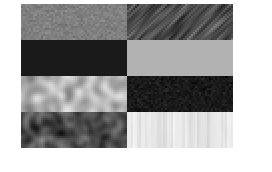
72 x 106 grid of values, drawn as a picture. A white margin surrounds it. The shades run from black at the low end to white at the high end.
The table splits into 4 rows of 2 panels. Panel 1,1: middling, fine-grained, faint in contrast. Panel 1,2: low, slanting up to the right. Panel 2,1: very low, flat. Panel 2,2: high, flat. Panel 3,1: high, blotchy. Panel 3,2: very low, fine-grained, faint in contrast. Panel 4,1: low, blotchy. Panel 4,2: very high, streaked downward, faint in contrast.
